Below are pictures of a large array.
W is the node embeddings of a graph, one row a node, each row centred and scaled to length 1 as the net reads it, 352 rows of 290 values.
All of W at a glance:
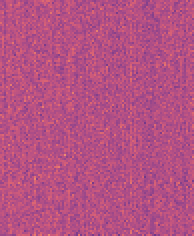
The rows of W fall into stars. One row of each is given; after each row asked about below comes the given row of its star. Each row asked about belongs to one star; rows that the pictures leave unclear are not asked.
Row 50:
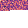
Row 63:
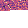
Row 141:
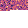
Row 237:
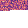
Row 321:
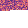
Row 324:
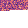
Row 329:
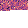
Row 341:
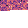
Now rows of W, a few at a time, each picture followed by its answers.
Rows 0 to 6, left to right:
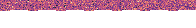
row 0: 329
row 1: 141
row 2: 63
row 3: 321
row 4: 321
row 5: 329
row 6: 141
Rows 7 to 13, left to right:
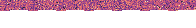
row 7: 321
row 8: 321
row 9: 50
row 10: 341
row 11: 63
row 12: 63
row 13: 341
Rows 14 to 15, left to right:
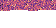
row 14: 329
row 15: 321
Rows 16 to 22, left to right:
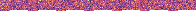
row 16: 237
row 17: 141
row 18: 321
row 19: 63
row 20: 50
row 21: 329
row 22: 341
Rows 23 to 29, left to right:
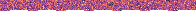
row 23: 324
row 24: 321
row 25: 50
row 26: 324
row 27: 324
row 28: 50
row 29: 324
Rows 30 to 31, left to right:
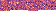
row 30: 329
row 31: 50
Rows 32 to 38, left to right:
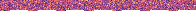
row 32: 324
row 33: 324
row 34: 50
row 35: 329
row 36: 324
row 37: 141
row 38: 324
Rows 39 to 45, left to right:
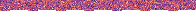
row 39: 341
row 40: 141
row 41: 329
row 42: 141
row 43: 341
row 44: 329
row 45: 329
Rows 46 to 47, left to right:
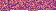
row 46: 141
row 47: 63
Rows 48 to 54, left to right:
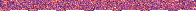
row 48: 63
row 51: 324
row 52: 324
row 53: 50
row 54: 237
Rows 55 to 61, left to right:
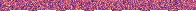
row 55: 329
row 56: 63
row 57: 324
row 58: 141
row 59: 237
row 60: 141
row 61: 321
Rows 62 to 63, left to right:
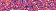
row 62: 237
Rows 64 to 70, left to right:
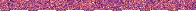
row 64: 141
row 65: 341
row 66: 237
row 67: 237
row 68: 341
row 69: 321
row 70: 141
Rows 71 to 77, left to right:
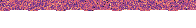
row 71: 324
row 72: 321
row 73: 237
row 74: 324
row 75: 237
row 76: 50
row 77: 237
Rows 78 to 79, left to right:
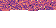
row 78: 321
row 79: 141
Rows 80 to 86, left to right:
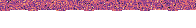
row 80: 321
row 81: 321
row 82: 324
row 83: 324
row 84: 63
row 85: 341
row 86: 341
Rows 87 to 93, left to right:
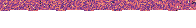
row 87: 329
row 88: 50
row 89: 321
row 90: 63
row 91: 329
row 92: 50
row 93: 341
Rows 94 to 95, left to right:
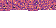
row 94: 63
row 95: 321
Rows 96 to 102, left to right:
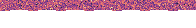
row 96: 50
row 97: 321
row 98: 50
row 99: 63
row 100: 324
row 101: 63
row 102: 141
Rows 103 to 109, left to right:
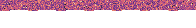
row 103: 321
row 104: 324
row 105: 321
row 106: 63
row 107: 324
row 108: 321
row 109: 63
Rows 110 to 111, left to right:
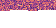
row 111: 321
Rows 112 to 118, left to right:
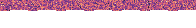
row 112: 50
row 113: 329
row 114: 321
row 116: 237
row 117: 321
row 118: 63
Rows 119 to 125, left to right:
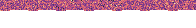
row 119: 329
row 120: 324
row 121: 329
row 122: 329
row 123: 324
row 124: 321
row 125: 237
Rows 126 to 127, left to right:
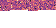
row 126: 341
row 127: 329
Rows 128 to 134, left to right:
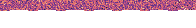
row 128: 50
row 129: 63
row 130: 63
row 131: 63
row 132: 237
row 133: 50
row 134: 329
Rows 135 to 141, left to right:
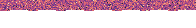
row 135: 50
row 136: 324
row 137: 341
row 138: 324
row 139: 63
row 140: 321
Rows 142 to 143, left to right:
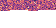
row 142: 341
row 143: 63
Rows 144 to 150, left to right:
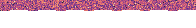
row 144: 237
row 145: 329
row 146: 237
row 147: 63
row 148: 50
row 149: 324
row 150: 324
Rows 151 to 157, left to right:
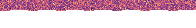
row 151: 324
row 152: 63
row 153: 50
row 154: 321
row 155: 341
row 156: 63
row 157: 50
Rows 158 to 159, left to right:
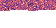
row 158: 50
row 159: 329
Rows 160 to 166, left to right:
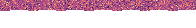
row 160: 329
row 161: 321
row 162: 141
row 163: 321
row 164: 321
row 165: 321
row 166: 63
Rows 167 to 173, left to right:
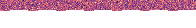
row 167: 324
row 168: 63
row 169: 341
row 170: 329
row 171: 237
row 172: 324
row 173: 237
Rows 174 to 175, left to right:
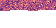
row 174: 321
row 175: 237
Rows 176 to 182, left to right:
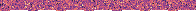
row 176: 329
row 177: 237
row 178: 324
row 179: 341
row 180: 329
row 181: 324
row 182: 50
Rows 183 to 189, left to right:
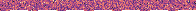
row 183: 141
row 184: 50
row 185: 329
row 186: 63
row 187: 341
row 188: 329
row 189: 341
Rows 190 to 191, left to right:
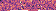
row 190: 341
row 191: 141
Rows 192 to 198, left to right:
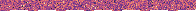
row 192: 341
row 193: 141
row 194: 324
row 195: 341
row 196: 50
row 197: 141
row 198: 63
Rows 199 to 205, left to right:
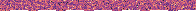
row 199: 321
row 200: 341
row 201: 237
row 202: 63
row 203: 141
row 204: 324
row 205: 329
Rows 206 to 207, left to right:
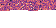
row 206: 321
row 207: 50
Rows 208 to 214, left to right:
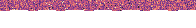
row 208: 141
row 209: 321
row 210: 63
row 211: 141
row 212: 324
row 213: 237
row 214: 324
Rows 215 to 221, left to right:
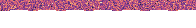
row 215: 63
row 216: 50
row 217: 63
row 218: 329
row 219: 237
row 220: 329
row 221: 237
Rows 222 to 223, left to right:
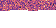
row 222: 63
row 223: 141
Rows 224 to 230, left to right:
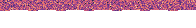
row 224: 50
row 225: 63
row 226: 50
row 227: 324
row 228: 341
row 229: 324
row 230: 321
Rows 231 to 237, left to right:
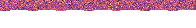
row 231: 141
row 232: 324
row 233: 237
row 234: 324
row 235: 63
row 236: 324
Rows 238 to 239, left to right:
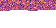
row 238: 50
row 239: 329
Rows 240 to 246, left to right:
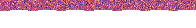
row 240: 237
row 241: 237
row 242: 50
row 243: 329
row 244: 50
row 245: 329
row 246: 324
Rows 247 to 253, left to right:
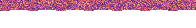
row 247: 237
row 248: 141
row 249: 50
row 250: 237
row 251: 50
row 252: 50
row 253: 324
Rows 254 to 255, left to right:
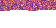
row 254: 329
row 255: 324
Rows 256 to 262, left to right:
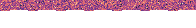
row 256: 237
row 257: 237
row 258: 321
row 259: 50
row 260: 321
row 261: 329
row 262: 237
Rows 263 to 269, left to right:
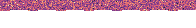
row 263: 63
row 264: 329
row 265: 329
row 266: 321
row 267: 329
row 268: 321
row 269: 141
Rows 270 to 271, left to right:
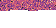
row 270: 141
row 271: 321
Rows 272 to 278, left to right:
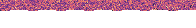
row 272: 321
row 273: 341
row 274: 141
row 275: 341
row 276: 237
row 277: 237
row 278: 341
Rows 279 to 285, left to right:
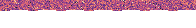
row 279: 329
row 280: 341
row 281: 341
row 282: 50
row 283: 141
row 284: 237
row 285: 63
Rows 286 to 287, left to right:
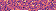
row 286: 321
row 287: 63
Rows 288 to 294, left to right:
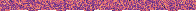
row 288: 50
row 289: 341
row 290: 141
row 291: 141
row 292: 237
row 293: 321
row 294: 141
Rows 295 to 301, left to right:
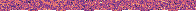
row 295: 50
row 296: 50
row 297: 237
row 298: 329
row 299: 321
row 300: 341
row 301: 63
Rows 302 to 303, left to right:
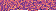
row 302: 63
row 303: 63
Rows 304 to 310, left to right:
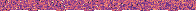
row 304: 237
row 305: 141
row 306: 63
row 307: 141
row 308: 141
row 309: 341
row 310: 329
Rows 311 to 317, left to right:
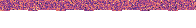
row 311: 324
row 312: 324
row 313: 63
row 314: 341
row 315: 141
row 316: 341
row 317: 50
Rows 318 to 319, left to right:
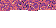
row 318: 324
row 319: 50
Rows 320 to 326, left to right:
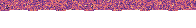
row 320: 329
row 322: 237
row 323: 321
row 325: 50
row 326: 341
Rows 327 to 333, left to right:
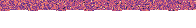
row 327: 63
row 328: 329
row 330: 63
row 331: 324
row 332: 321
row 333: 341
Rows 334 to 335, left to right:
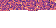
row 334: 50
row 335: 341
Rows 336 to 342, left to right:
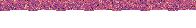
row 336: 329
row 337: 341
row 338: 329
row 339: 50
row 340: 63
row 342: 321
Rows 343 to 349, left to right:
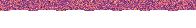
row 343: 324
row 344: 341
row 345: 321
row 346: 341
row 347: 321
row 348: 321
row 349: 63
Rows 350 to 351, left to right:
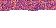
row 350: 329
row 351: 329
